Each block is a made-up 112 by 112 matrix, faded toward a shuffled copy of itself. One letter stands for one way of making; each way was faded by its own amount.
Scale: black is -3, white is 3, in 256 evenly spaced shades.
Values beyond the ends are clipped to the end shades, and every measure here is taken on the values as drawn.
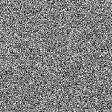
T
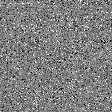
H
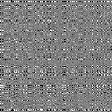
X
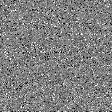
H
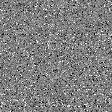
H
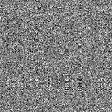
T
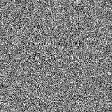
T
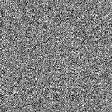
T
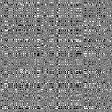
X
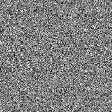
T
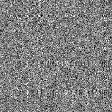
T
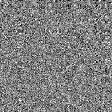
T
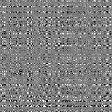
X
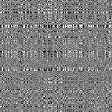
X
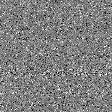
H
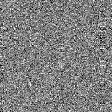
T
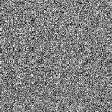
T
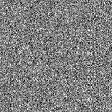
T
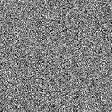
T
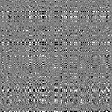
X
